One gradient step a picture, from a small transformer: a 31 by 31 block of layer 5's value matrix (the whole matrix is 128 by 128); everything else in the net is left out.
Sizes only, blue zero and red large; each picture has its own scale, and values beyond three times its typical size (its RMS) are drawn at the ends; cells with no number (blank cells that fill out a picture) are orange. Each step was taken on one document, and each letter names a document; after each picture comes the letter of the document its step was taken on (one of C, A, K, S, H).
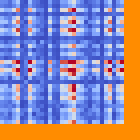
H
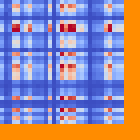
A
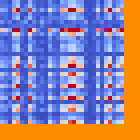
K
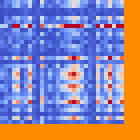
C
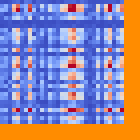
K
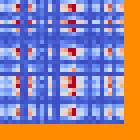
H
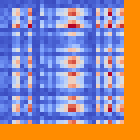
C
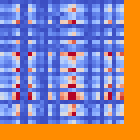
H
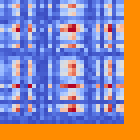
C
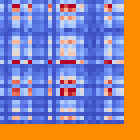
A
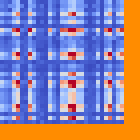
K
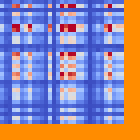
A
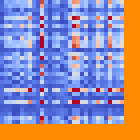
C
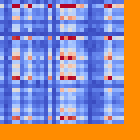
A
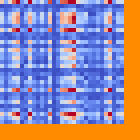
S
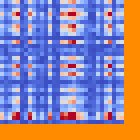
S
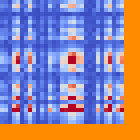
K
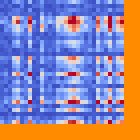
C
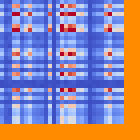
A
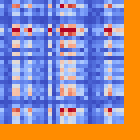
A
